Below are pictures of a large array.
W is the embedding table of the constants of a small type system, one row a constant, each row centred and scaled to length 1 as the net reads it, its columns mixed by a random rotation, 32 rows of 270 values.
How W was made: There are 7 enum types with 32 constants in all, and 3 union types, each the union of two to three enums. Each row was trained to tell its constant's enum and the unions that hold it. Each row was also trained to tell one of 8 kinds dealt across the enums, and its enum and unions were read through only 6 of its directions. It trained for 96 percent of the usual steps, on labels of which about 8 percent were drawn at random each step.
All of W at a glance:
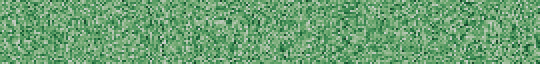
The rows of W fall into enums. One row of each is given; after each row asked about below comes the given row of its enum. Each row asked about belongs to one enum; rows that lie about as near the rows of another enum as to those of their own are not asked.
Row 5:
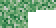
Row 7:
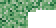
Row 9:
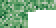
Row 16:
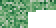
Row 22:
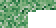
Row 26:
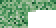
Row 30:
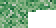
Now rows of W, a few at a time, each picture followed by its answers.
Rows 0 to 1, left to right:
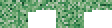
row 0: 30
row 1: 7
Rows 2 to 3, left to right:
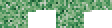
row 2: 9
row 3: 26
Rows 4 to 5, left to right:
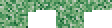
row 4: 30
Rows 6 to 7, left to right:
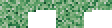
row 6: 16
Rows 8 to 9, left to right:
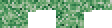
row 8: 26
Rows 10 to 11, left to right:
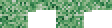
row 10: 7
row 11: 7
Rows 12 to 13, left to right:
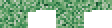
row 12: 7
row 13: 16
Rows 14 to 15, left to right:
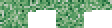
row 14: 22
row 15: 22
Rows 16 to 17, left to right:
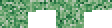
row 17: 5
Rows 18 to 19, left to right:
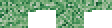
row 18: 30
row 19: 16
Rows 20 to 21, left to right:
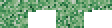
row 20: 5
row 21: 5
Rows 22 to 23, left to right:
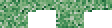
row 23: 22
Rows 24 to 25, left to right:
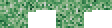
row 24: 9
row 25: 22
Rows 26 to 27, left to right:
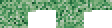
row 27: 22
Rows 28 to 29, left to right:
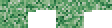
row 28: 5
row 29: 7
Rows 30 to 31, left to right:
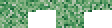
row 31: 16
